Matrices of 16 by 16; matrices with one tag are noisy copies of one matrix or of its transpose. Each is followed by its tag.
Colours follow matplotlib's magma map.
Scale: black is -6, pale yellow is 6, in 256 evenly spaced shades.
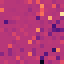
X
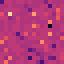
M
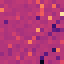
X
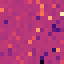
X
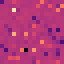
M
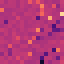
X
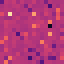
M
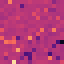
X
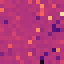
X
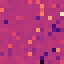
X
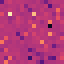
M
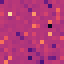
M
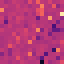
X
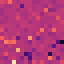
X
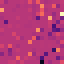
X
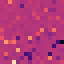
X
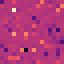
M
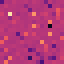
M
